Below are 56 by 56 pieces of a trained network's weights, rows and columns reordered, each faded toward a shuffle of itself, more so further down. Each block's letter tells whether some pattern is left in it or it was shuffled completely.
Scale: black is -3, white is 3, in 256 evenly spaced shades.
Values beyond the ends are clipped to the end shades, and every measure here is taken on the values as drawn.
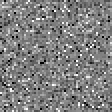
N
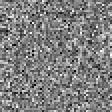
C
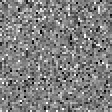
N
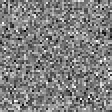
N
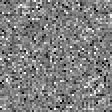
N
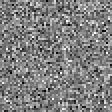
N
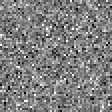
N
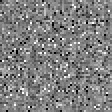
C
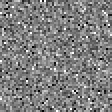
N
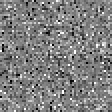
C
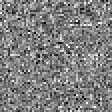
C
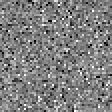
N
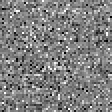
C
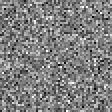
N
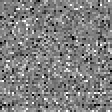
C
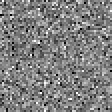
C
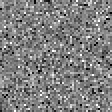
N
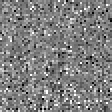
C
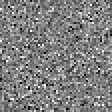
N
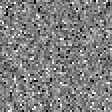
N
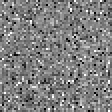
C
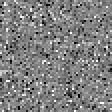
N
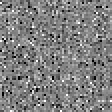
C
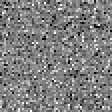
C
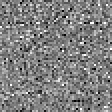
C
